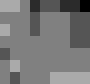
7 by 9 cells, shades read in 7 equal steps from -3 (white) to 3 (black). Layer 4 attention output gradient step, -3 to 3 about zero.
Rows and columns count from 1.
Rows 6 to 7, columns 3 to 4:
0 0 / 0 0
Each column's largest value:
1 1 0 2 1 1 2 2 3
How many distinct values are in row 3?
3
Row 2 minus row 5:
-1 0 0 1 0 0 0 1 1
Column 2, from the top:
-1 0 0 0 0 -1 1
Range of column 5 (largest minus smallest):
1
